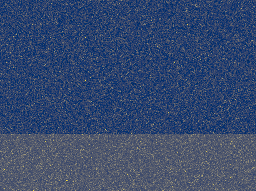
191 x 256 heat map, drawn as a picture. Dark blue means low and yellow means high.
Average level on the scale: 20%. Seam: horizontal, 70% of the way down, the bottom part higher. Stripes: none.
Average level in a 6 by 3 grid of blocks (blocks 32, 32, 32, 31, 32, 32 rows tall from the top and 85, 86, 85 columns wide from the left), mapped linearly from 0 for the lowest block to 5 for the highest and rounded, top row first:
000 / 000 / 000 / 000 / 444 / 555
